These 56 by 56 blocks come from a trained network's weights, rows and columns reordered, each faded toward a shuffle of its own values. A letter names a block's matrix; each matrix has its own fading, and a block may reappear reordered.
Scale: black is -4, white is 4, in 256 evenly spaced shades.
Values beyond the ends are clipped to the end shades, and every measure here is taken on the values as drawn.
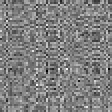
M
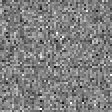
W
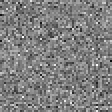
W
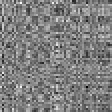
M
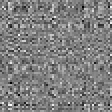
M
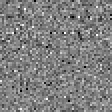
W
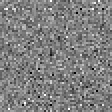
W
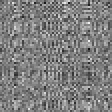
M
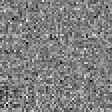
W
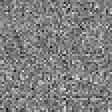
W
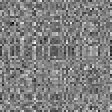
M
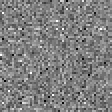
W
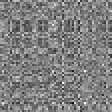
M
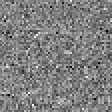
W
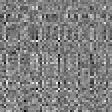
M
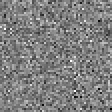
W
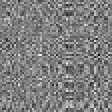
M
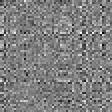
M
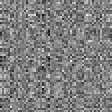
M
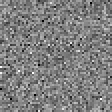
W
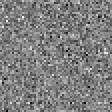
W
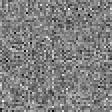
W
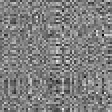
M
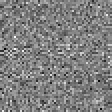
W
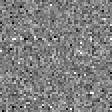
W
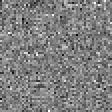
W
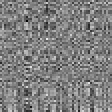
M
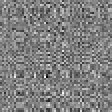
M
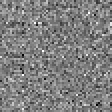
W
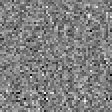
W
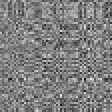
M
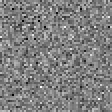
W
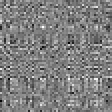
M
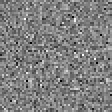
W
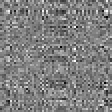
M
